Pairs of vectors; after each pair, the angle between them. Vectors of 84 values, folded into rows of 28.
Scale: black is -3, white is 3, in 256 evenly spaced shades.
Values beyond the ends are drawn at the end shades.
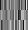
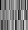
nearly parallel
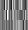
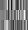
orthogonal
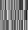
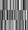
partly opposed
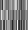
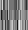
nearly opposite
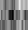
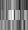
nearly opposite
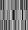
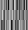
orthogonal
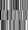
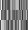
nearly opposite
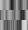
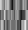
nearly parallel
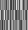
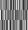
nearly parallel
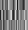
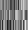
orthogonal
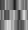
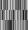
partly opposed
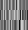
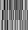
orthogonal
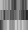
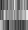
nearly opposite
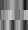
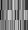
partly aligned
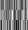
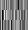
partly opposed
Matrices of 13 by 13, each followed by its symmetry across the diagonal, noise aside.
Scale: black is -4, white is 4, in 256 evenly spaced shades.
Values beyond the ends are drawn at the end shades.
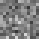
neither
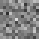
neither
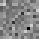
symmetric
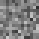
antisymmetric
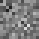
symmetric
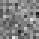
antisymmetric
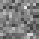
neither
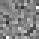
symmetric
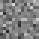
antisymmetric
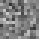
antisymmetric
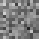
symmetric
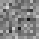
symmetric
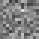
neither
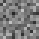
symmetric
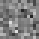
antisymmetric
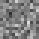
neither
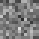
neither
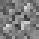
symmetric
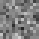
antisymmetric
